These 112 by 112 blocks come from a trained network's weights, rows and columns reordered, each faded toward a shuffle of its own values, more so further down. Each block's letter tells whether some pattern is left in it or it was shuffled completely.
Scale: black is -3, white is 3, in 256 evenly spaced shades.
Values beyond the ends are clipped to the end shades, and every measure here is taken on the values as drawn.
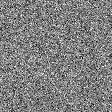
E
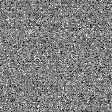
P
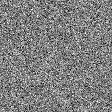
E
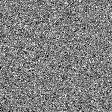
E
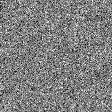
P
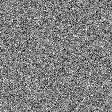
E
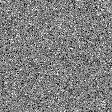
E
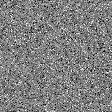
E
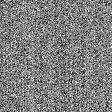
P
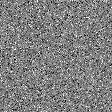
E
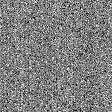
P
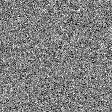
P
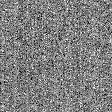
P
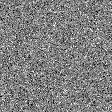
E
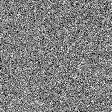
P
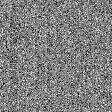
P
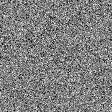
E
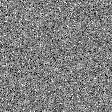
E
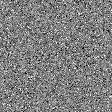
E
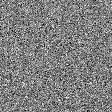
E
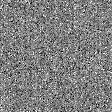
P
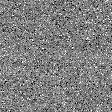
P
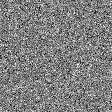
E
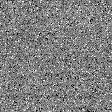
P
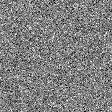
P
